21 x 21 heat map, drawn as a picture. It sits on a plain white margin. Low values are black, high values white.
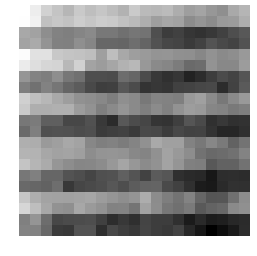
Stripes running across repeat 5 times from top to bottom. The top left is the ninth with the highest average. The ninth with the lowest average is the bottom right. The field climbs toward the top left. No lone cell stands out from its neighbours. The grain runs across in streaks.
